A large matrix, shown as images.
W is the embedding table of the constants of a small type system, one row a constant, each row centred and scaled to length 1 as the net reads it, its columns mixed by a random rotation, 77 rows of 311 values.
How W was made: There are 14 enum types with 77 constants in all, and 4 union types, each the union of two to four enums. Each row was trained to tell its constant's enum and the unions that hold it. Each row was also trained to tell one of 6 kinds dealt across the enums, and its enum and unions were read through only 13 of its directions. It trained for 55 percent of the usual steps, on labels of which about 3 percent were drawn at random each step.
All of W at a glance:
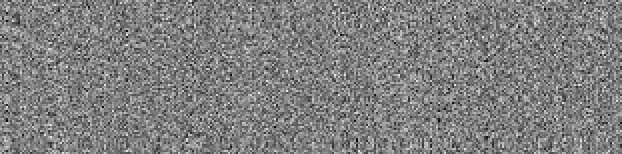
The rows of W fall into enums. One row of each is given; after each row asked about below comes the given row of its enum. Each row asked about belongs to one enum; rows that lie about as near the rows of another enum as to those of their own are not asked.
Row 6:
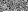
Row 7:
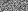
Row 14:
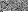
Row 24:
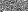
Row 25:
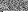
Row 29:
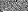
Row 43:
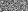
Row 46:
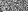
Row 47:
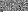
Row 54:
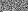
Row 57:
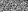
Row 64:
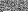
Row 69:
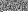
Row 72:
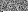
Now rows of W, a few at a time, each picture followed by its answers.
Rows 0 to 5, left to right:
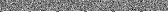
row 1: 69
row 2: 25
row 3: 29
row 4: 47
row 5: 47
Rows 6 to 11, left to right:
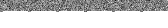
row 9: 47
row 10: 54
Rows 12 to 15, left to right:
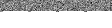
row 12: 7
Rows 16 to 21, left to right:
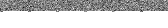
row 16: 69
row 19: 6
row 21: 64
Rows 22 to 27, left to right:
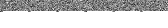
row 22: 14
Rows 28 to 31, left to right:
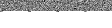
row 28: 43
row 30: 25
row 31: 57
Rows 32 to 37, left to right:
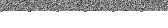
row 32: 57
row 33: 47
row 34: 72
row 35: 25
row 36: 64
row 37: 6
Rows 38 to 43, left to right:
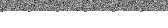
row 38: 47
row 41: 54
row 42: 64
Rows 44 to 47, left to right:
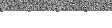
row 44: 69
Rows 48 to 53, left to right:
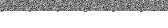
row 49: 72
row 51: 72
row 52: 24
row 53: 64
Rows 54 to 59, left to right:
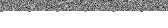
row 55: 6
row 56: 46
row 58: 69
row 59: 24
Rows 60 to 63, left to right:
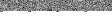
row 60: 6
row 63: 6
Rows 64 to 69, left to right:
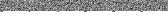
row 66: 43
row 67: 43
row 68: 25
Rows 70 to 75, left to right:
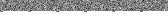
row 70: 69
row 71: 72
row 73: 72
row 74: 64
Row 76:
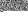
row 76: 25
